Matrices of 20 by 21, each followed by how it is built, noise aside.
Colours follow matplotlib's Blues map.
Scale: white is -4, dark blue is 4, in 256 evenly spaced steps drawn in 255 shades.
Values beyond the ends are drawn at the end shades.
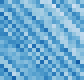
Toeplitz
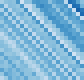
Toeplitz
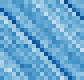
Toeplitz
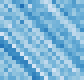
Toeplitz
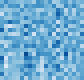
low rank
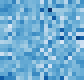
low rank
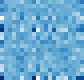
low rank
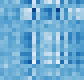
low rank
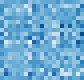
low rank
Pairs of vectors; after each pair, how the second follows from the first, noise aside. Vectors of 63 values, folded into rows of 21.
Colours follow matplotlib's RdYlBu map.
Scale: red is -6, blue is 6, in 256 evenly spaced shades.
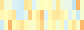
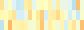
copied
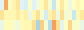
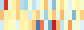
scaled up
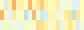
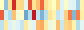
scaled up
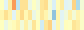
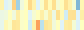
wrapped around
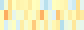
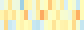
reversed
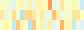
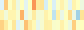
wrapped around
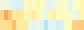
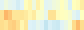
copied
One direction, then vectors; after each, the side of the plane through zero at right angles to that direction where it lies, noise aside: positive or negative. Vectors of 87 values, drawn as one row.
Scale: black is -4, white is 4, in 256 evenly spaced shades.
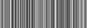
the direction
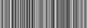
positive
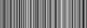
negative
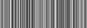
positive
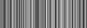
negative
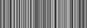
negative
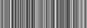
positive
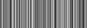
negative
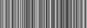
positive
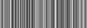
positive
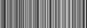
negative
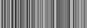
positive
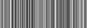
positive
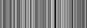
negative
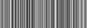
positive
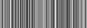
positive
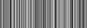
negative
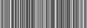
positive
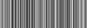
positive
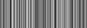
negative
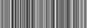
positive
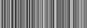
positive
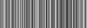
positive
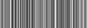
positive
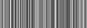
positive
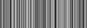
negative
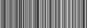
negative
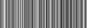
positive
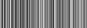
positive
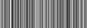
positive
